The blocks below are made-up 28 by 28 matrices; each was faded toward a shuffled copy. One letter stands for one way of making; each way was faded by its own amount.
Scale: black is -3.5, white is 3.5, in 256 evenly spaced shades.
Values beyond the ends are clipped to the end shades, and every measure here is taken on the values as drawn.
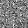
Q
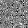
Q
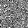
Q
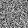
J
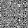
Q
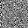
Q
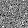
J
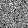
J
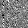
Q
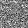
J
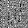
Q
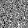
Q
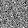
J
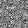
Q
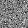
J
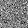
J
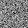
J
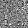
Q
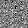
Q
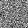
J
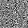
Q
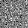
Q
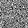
J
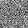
J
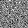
J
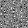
Q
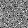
J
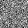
J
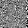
Q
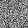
J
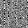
Q
